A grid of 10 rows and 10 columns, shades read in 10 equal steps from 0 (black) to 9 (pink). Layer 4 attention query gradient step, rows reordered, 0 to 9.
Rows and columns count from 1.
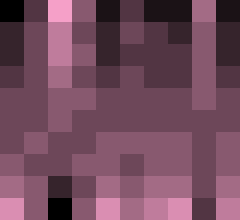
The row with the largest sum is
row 10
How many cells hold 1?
4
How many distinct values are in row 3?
5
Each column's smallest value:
0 3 0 4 1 3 1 1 3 1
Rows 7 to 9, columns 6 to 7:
5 5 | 4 5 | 5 6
